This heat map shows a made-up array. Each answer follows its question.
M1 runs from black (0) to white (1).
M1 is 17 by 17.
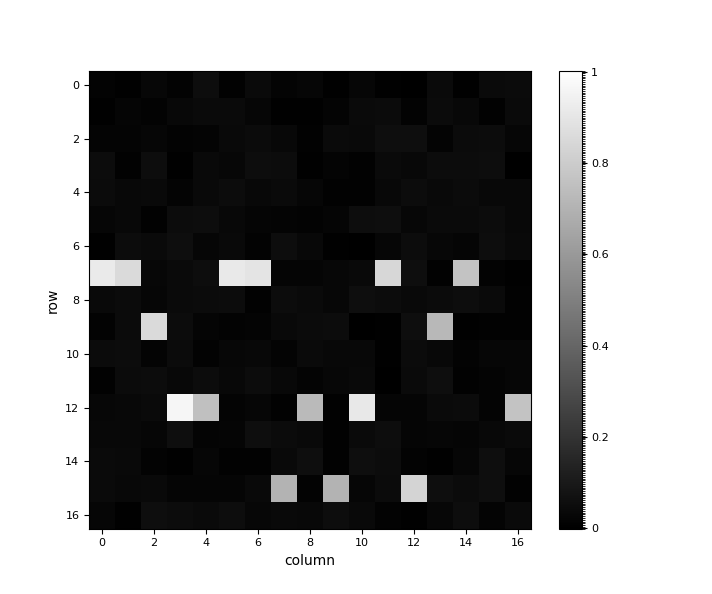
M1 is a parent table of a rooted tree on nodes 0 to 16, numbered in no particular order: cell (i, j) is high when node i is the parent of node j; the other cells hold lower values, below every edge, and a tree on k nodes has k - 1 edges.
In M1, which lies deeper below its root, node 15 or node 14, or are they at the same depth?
node 14
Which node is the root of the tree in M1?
15
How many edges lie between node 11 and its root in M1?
2
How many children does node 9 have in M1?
2
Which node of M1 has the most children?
7
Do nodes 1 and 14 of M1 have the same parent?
yes
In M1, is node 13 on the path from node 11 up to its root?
no
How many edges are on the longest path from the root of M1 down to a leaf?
2
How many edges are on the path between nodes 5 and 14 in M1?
2
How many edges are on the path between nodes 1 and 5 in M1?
2
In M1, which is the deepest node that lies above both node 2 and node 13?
9
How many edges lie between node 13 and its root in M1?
2
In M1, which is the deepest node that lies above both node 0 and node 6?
7
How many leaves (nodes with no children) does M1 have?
13
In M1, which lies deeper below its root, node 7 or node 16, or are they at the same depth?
node 16
